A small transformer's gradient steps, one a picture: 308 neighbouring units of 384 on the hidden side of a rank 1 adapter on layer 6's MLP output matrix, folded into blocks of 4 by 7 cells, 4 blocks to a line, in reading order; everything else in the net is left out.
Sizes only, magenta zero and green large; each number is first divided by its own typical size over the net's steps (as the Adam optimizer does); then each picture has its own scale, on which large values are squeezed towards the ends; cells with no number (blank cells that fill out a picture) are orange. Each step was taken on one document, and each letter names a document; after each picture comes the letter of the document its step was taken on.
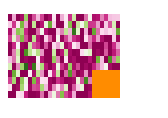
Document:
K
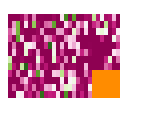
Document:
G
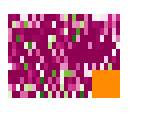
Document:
G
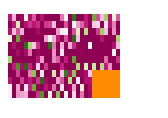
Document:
G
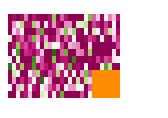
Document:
K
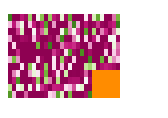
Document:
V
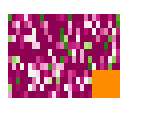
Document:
V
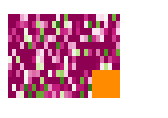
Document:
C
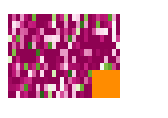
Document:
G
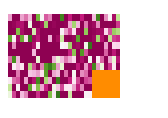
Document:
V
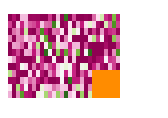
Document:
K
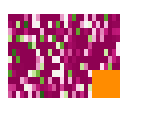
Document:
C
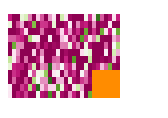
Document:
K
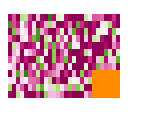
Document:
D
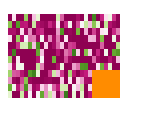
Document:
C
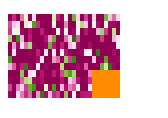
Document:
G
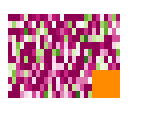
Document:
D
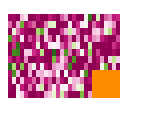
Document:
K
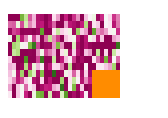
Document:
G
